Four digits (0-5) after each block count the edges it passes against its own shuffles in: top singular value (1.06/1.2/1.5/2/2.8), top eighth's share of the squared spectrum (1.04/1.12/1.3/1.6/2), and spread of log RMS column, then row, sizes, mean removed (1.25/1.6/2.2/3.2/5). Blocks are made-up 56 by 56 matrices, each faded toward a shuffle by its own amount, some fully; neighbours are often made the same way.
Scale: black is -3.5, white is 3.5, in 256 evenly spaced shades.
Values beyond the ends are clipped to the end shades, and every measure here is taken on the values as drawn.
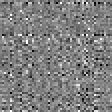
4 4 3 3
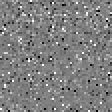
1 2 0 1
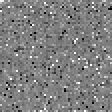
2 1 0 0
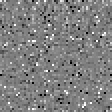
2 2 0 1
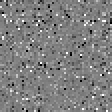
3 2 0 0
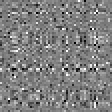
4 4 2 3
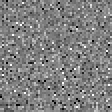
2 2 0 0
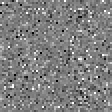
3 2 0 1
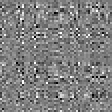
4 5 3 3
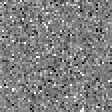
0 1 0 0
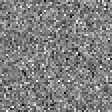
1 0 0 0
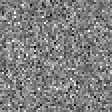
1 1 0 0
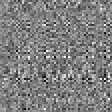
4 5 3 3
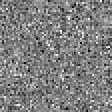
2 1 0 0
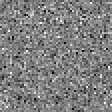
2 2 0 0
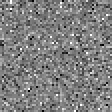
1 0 0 0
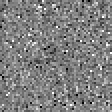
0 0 0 0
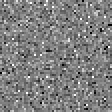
0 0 0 0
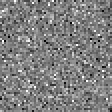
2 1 0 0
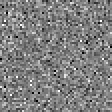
2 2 0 0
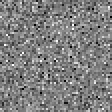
2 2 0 1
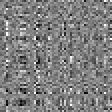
4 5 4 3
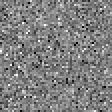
0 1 0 0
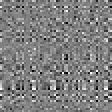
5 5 3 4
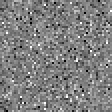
0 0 0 0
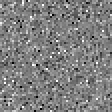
0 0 0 0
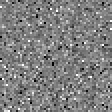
0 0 0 0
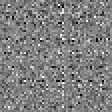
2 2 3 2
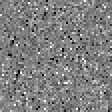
0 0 0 0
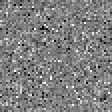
0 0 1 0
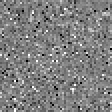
0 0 0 0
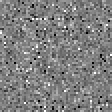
1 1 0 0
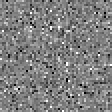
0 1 1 1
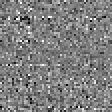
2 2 2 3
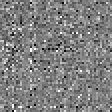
1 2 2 2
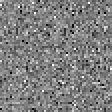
0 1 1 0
